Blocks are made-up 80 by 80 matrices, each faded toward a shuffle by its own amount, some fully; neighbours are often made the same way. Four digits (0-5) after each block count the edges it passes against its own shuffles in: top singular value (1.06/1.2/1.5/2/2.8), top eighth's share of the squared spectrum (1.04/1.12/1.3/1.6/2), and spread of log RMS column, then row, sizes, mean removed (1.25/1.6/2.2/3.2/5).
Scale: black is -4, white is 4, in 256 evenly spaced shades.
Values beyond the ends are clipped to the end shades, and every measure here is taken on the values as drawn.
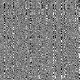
4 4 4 1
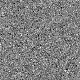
0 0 0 1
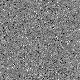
2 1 0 0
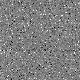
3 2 1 0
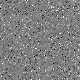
3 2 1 0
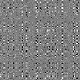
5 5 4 3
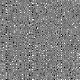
4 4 3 2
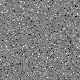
1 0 0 0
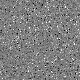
0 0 0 0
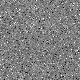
2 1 0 0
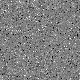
2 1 0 0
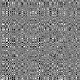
5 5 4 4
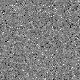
3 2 1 1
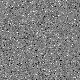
2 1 0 0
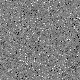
0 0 0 0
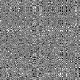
4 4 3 2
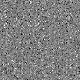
3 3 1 1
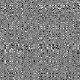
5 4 3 3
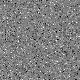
1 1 0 0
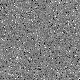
1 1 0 0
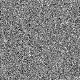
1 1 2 0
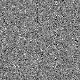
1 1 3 0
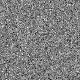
0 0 1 0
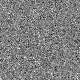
0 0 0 0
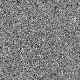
0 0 0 0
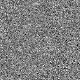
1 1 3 0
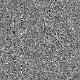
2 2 3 0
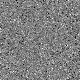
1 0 1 0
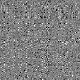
4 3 2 2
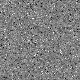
1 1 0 0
